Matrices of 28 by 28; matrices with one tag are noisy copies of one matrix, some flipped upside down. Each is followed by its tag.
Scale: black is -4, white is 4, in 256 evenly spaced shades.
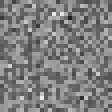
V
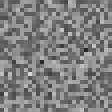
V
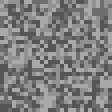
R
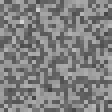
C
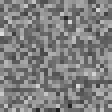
C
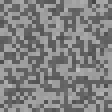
C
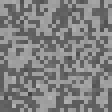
R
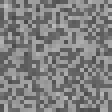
V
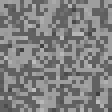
R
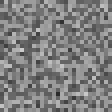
V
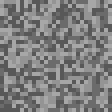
R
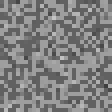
V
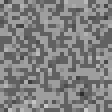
C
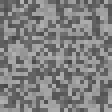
R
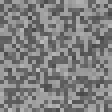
C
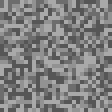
V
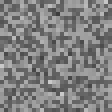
C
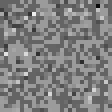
R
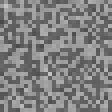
V
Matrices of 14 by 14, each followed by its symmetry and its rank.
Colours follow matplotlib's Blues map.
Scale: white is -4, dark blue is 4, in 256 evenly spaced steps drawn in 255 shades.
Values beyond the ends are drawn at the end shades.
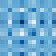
symmetric, rank one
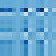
neither, rank one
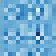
neither, rank two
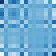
symmetric, rank one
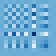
symmetric, rank one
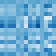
neither, rank two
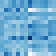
neither, rank two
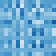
neither, rank two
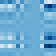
neither, rank one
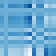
neither, rank one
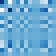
symmetric, rank one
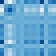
symmetric, rank one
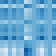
neither, rank one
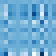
neither, rank one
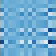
neither, rank one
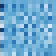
neither, rank two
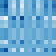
neither, rank one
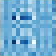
neither, rank two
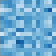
neither, rank two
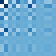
symmetric, rank one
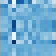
neither, rank two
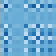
symmetric, rank one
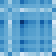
symmetric, rank one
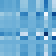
neither, rank one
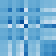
symmetric, rank one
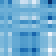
neither, rank one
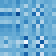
neither, rank two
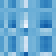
neither, rank one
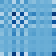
symmetric, rank one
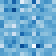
neither, rank two
